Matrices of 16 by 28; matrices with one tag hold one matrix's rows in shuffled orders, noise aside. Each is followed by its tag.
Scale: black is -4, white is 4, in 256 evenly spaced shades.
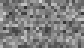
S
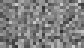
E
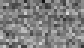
S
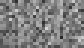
E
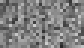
E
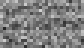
S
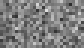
E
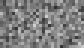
E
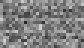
S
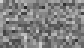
S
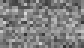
S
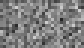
E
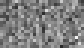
E
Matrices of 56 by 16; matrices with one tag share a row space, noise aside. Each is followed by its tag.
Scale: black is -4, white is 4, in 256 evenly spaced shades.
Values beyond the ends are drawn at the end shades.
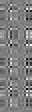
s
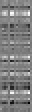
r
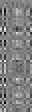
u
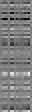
r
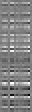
r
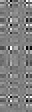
s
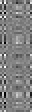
u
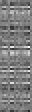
r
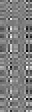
s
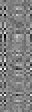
u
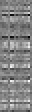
r
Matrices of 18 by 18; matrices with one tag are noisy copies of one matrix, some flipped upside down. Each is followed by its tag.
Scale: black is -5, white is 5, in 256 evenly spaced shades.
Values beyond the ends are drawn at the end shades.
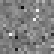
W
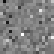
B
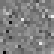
B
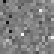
B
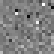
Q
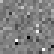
Q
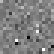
Q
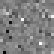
B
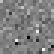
Q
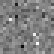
W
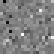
B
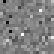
B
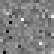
B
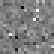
W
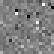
Q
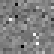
W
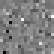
B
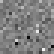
Q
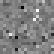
W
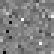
B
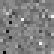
B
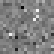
W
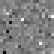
B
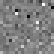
Q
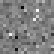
W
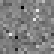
W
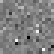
Q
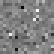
W
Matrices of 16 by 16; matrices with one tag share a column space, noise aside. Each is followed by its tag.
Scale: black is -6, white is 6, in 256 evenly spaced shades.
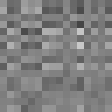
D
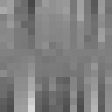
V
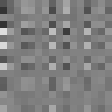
D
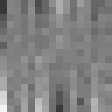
V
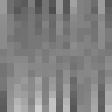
V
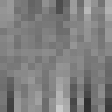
V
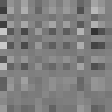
D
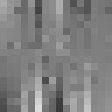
V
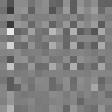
D
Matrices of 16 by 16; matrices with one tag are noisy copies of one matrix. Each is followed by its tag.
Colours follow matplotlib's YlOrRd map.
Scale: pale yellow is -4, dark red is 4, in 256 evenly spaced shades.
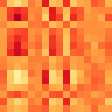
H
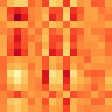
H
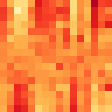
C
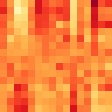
C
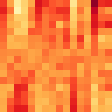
C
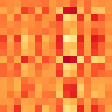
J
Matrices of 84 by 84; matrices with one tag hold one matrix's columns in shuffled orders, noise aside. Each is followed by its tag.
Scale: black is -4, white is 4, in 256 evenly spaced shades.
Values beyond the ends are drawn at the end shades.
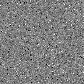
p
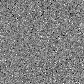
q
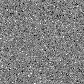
q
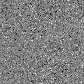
q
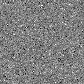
p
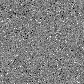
q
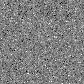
q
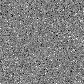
q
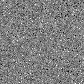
q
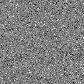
p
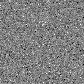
p
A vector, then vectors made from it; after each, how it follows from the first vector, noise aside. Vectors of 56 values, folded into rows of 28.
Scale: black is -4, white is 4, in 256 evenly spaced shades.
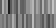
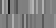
partly zeroed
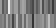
negated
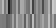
sign-scrambled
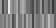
negated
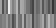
negated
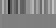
partly zeroed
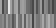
negated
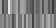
negated
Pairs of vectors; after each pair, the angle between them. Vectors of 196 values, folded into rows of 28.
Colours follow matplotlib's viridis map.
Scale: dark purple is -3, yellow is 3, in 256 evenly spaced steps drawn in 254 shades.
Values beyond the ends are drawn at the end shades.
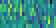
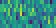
nearly parallel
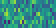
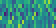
partly opposed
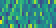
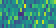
orthogonal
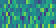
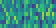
partly aligned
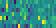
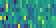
nearly parallel
